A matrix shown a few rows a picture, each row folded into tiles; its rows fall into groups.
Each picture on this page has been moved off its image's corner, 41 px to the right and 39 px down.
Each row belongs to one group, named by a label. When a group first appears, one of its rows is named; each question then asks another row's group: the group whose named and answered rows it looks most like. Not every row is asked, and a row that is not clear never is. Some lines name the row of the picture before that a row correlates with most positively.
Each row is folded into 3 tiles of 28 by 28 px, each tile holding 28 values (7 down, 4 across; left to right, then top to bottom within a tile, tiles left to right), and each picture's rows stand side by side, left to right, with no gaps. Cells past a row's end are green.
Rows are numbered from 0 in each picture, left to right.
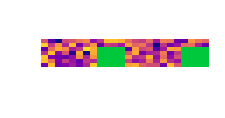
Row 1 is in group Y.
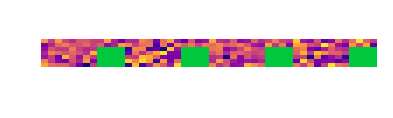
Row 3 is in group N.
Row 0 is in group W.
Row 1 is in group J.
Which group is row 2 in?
N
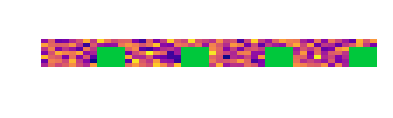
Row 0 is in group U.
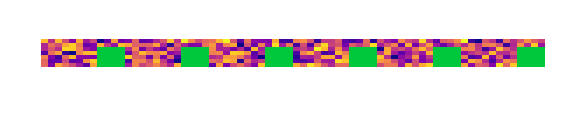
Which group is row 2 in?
J
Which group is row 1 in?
U
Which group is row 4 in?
Y
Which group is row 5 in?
N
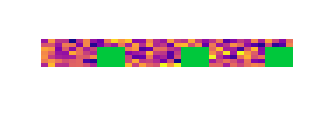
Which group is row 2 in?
U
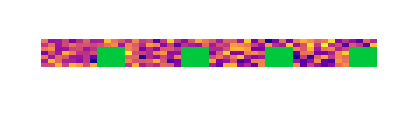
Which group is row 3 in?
W
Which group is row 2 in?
W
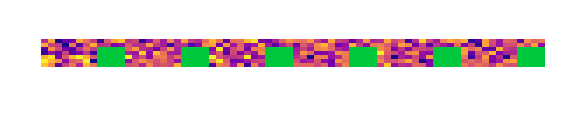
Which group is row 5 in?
N
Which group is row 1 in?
U
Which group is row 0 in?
Y
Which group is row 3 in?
W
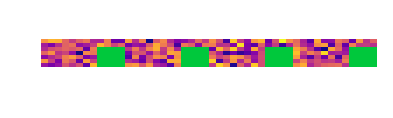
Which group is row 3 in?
N
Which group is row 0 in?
W
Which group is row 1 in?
W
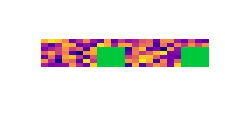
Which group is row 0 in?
W
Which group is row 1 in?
J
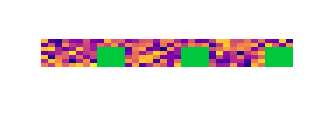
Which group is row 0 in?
N
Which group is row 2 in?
W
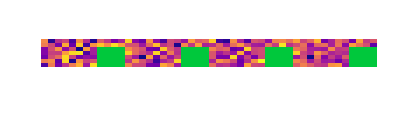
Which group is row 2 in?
N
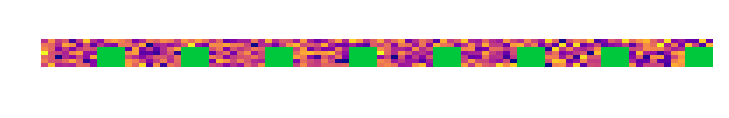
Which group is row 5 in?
N
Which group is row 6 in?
Y
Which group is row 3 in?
U
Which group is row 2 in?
U
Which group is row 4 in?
N
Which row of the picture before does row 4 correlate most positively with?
3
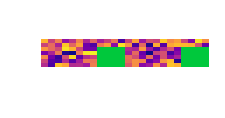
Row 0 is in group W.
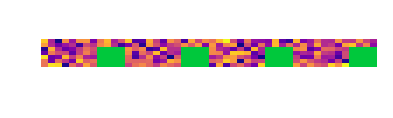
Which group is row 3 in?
N
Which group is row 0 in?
Y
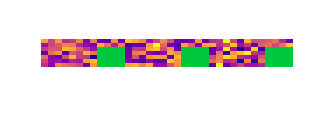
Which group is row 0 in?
W
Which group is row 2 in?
J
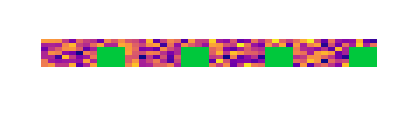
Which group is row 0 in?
W
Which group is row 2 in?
N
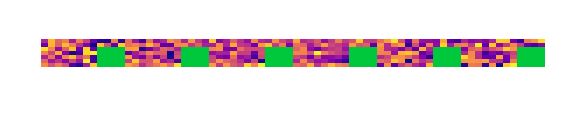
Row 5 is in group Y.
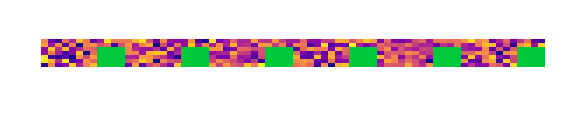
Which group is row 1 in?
J
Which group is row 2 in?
N
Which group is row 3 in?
Y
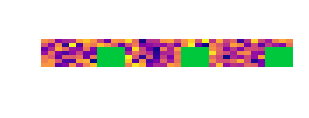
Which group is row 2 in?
U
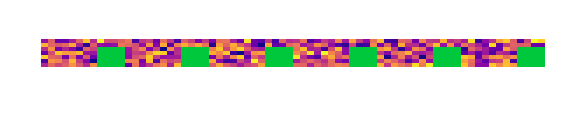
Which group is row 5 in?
Y
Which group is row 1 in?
J
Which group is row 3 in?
U
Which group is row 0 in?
U
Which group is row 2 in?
W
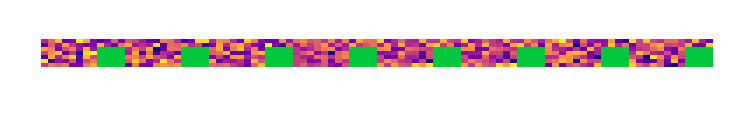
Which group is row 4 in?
N
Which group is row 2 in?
W
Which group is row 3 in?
W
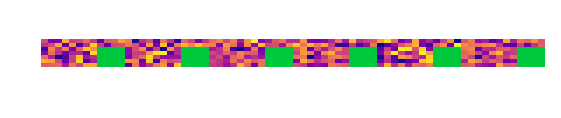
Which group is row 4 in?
W
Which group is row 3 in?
U
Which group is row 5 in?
U
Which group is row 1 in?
J
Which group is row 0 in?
Y
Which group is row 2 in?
J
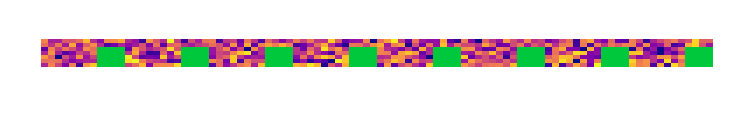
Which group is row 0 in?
Y
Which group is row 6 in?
J
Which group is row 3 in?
W
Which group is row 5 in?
N
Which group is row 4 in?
J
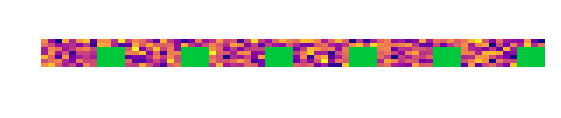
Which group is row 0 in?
Y
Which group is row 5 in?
J
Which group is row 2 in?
U
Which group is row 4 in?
U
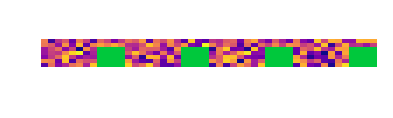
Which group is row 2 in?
J
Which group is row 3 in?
Y
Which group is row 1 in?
W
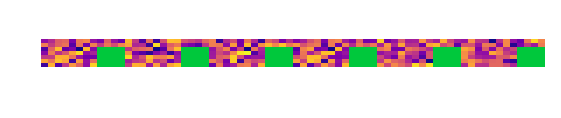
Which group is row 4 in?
N
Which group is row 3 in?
J
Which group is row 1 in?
Y
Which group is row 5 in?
U
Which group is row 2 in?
J
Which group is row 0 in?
J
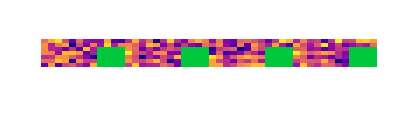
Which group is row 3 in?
U
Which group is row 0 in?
J
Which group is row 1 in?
U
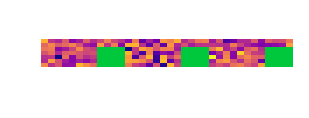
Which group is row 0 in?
N
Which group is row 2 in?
U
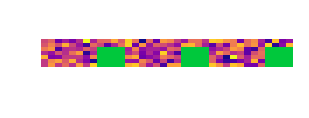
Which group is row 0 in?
U
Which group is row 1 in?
Y
